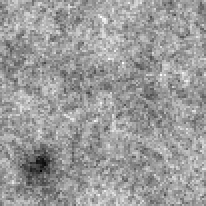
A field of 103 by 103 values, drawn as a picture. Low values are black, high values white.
On average the colour sits 60% of the way up the scale. One dip sinks in the bottom left. The texture is blotchy. The ninth with the lowest average is the bottom left.
